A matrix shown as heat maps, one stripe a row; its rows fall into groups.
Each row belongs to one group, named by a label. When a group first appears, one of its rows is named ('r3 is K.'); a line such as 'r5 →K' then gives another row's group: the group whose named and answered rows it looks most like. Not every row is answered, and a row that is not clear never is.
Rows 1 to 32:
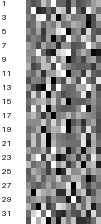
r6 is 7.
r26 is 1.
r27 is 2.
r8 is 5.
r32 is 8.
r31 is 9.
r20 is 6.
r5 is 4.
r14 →6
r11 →4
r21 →6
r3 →8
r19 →4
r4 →1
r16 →6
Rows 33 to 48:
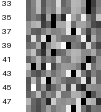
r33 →1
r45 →8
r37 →2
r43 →2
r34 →1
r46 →1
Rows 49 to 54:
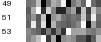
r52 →6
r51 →6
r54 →8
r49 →4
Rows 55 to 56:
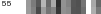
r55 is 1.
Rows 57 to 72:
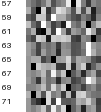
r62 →5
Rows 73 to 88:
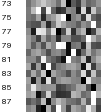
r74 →9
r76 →6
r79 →4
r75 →4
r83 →6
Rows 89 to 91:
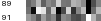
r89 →1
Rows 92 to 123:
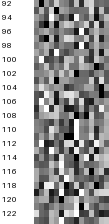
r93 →6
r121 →2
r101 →1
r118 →8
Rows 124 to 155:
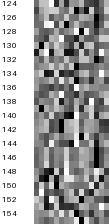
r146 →1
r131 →9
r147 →1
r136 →7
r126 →1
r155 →2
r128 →2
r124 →8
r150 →6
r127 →8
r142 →5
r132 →1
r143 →2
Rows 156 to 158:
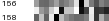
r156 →2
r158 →6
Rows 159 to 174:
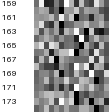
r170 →1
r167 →6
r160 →5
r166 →4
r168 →7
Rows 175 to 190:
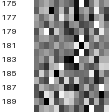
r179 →9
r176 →4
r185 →6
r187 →9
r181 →2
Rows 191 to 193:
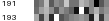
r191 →1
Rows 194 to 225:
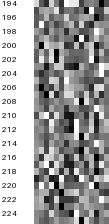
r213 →2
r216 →8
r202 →6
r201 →6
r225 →2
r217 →9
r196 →1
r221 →5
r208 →2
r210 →9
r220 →6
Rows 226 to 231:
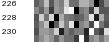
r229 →4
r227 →4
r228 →6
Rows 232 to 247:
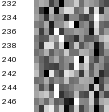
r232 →5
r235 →4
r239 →1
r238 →8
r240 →2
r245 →9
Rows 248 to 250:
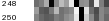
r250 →2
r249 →2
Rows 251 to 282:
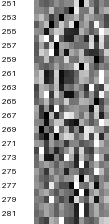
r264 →9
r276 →2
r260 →2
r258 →8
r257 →6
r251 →2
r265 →1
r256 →9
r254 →4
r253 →5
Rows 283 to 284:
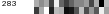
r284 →9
